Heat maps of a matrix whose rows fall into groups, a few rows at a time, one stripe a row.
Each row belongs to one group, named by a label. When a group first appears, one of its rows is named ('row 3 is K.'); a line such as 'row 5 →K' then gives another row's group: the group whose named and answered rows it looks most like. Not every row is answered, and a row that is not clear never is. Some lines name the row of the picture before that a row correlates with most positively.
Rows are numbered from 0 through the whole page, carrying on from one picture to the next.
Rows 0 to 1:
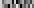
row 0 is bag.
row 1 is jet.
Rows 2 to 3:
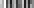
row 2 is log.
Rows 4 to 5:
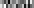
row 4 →jet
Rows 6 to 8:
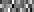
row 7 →bag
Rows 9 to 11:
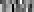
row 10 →bag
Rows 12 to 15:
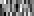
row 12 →log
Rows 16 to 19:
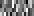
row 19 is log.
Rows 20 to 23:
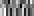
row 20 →jet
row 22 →log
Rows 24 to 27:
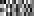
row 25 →log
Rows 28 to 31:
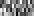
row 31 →bag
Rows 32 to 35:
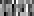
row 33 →bag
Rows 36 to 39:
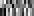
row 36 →log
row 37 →bag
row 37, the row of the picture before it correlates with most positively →33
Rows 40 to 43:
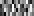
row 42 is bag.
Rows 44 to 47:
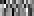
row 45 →log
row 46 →bag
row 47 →bag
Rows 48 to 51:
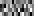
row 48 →bag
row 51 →bag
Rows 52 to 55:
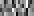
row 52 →bag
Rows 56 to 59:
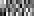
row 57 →jet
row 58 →jet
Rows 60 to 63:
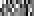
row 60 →log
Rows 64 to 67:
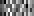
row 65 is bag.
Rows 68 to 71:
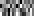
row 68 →jet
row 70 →jet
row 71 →jet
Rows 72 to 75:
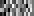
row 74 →jet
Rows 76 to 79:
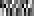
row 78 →log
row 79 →log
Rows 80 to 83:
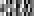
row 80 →log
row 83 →log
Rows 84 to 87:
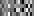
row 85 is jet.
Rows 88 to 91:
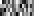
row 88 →jet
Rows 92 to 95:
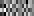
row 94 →log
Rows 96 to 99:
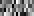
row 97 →bag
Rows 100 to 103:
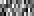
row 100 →log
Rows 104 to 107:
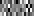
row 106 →jet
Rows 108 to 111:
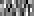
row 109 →log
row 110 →jet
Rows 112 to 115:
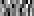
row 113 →bag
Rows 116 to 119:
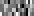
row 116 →jet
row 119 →jet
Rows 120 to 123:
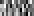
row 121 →log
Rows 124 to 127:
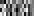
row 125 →log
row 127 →log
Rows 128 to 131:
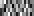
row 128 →log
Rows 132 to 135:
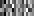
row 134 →bag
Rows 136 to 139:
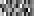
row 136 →log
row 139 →log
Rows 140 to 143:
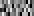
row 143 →jet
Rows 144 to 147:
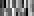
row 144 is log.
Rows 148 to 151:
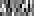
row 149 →jet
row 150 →log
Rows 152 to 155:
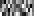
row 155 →jet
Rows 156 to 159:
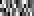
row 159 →jet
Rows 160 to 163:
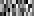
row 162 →jet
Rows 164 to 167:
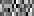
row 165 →bag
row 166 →jet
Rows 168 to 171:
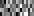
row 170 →jet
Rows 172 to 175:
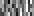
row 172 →jet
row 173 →bag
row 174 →jet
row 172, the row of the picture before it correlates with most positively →170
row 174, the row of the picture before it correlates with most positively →171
